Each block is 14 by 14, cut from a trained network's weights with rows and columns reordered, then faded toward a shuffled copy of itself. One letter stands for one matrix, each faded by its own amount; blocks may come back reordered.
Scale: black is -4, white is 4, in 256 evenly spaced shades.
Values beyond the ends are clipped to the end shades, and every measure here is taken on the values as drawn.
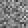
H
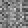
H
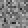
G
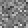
G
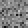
G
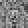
H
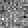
G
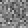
H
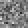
H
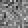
G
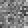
H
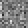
H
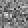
H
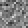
G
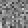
H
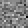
G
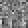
H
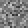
G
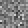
H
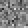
G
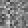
H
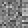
H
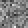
H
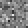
G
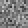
H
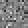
G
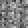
H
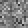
G
